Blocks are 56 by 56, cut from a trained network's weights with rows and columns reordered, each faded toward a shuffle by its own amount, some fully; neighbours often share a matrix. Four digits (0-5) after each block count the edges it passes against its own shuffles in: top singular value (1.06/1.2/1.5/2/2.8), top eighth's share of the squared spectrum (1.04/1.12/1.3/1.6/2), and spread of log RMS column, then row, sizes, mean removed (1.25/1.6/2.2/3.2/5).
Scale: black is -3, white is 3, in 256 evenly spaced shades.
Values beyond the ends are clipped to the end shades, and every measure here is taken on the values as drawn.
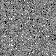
1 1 0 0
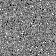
0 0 0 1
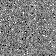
0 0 0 0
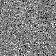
2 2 1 0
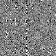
3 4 2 1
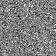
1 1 0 0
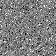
2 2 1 0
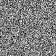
0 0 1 0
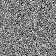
0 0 0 0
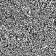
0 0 0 0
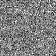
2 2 0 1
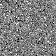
1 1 0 0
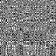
4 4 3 2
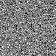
3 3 2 1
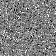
0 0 0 0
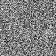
3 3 0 0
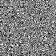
3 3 0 1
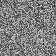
0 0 0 0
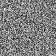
3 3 0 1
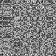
4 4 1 2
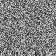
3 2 0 0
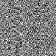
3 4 2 2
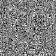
3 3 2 1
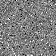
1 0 0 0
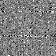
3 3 0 2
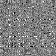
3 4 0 2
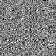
3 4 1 2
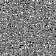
2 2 0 1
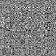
3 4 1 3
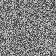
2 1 0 0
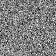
1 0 0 0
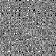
3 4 1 2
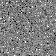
1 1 0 0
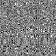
3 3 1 2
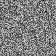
2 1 0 0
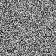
2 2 0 0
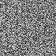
3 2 0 0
